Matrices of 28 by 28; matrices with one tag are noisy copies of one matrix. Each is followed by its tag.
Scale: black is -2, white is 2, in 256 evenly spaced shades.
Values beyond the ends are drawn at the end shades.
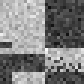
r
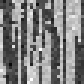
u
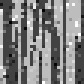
u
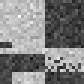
r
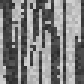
u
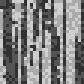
u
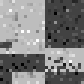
r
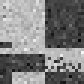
r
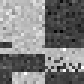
r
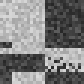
r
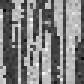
u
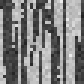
u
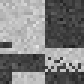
r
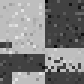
r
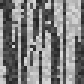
u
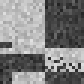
r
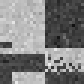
r
